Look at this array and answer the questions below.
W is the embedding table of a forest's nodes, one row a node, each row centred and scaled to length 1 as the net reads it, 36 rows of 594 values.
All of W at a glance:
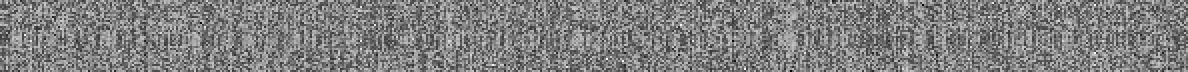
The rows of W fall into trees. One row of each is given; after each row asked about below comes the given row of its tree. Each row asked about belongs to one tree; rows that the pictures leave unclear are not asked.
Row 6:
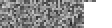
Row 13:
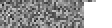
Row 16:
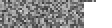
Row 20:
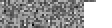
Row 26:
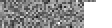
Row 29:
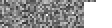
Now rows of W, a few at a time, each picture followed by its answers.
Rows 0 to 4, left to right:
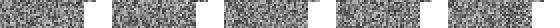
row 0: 6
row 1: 16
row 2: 26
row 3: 20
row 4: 20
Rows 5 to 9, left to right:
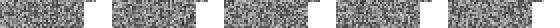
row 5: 29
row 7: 20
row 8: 6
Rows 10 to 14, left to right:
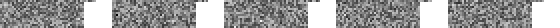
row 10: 13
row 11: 16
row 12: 6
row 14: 13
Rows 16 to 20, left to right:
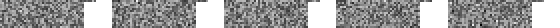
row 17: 20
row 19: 20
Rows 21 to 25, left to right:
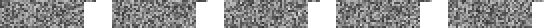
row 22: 20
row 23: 6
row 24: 20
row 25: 29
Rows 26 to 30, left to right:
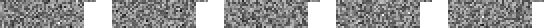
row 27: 13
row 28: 16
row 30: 13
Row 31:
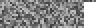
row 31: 16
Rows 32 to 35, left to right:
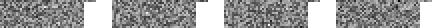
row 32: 26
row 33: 16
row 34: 29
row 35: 26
